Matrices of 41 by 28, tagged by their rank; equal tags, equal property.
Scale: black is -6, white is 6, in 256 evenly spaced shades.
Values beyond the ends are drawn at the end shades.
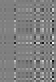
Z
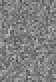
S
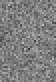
S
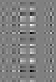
Z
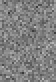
S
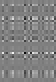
Z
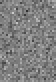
S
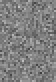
S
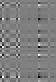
Z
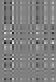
Z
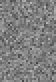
S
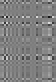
Z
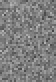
S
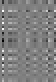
Z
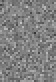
S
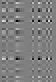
Z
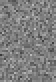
S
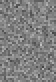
S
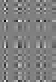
Z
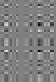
Z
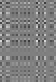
Z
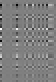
Z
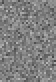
S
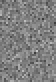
S
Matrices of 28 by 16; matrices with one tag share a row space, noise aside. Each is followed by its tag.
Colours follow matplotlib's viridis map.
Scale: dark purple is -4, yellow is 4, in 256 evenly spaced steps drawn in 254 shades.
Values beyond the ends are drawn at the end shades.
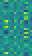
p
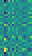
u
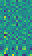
u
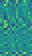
u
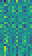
u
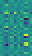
p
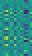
p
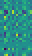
u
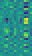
p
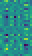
p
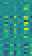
p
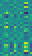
p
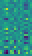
p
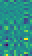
p
